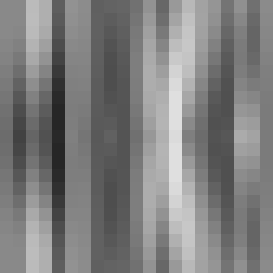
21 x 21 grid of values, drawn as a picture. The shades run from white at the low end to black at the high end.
Mirror symmetry: top to bottom. Grain: streaks running down. Ninth with the highest average: middle left.
